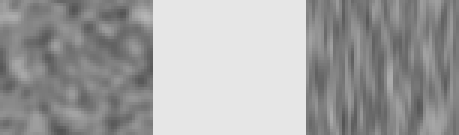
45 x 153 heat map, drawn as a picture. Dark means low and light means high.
It is made of 1 by 3 panels. Panel 1,1: middling, blotchy. Panel 1,2: very high, flat. Panel 1,3: middling, streaked downward.
